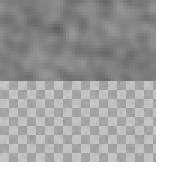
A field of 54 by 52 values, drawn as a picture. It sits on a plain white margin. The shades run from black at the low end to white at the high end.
It is made of 2 by 1 panels. Panel 1,1: middling, blotchy, faint in contrast. Panel 2,1: high, checkered.
